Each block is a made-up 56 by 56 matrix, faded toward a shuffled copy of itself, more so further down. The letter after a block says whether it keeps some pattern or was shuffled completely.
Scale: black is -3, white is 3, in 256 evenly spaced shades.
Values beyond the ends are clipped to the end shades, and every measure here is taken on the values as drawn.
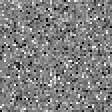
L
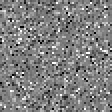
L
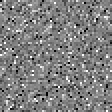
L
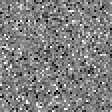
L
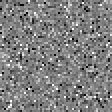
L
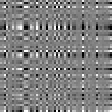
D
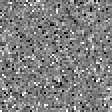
L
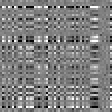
D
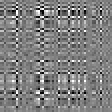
D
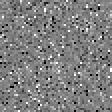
L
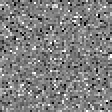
L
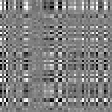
D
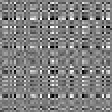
D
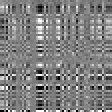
D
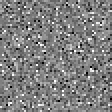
L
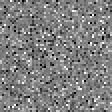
L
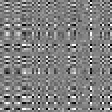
D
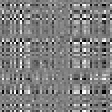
D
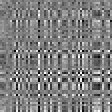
D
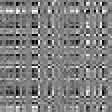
D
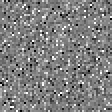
L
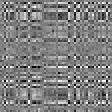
D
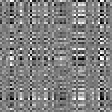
D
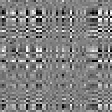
D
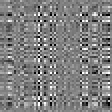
D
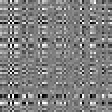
D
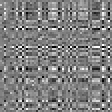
D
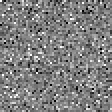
L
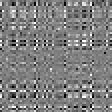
D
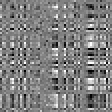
D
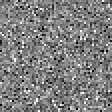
L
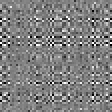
D
